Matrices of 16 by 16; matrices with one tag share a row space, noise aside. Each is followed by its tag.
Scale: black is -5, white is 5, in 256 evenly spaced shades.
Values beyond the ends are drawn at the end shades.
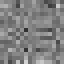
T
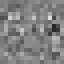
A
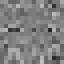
A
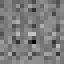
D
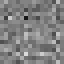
T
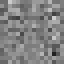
A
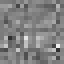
T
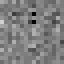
D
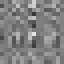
D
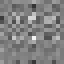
D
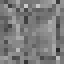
T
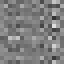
A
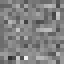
T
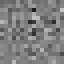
D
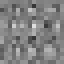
D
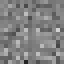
T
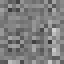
A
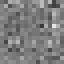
A
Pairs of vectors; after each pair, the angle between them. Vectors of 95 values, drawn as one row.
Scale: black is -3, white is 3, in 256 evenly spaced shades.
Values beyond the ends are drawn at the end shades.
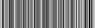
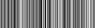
partly opposed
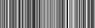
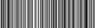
partly opposed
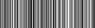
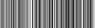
nearly opposite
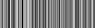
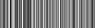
nearly opposite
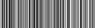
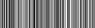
nearly parallel
